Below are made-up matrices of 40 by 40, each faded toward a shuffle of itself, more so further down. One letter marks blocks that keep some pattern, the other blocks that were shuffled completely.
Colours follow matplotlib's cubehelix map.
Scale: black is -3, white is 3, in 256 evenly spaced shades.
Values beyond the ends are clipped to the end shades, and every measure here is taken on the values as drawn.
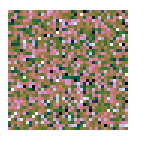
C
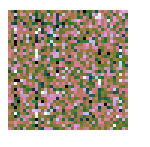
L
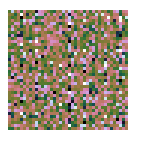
L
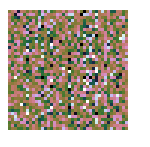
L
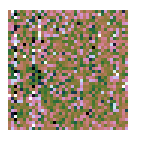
L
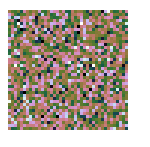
C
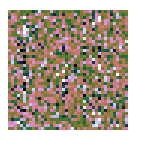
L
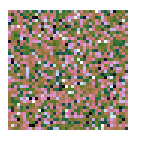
C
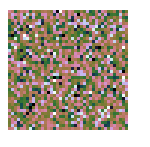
C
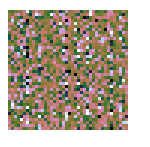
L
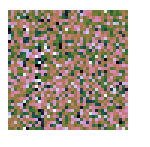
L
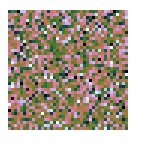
C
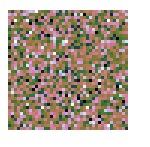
C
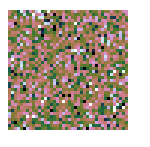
C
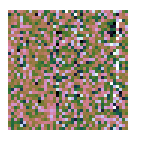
L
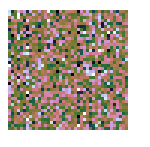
L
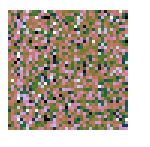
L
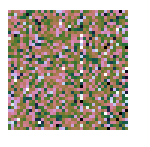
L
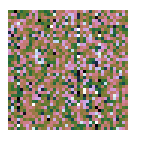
L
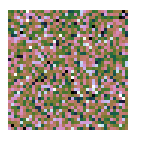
C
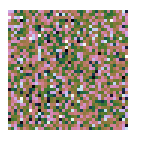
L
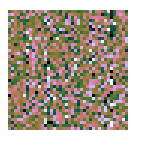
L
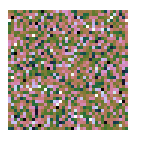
C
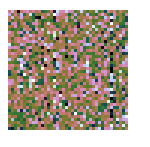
L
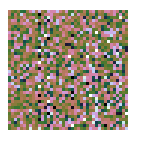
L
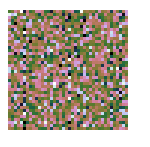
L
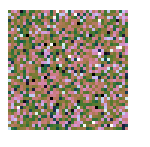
C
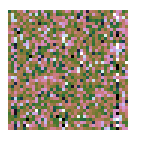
L
